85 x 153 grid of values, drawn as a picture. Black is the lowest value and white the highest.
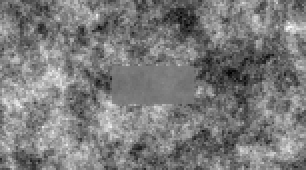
Grain: blotchy. Mirror symmetry: none. Calmest part: centre. Average level on the scale: 50%. Odd patch: calmer, in the centre.
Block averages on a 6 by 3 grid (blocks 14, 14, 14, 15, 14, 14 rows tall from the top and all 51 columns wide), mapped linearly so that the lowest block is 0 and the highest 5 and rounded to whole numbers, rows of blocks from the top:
314 / 333 / 530 / 542 / 553 / 424
